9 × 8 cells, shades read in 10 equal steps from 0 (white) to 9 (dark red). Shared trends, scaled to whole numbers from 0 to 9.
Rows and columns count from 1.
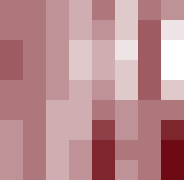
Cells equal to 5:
22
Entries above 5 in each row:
0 1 2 2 1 0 2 2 2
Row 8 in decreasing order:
9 8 5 5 5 4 4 3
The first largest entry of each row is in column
1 7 1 1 7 1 8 8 8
